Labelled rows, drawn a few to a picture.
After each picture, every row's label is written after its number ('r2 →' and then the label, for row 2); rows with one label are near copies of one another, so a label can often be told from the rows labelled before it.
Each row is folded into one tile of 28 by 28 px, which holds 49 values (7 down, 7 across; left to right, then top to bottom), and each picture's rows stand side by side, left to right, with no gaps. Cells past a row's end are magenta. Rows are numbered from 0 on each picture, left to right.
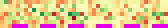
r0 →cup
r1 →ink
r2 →ink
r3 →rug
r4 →rug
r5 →ink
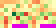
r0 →ink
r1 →ink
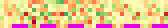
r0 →rug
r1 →ink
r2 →cup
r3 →ink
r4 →rug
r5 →rug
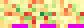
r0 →rug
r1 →ink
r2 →rug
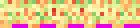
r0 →cup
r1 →cup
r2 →cup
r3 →cup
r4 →cup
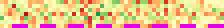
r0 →rug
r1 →ink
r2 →cup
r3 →ink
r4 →cup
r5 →cup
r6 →rug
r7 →rug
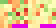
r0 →cup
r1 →rug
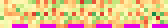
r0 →rug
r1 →cup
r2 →cup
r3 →cup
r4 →cup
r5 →ink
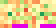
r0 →cup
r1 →ink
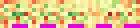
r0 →ink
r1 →ink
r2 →ink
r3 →rug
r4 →cup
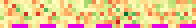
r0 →rug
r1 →rug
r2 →rug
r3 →cup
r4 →ink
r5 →rug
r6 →cup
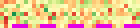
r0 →ink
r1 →rug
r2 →cup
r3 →cup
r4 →rug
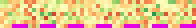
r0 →cup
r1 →ink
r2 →cup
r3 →rug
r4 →cup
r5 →ink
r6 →cup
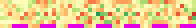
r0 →rug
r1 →cup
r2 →rug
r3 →ink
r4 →ink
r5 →cup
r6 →rug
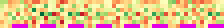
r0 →cup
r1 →ink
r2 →ink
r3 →ink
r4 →ink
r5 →ink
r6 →cup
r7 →ink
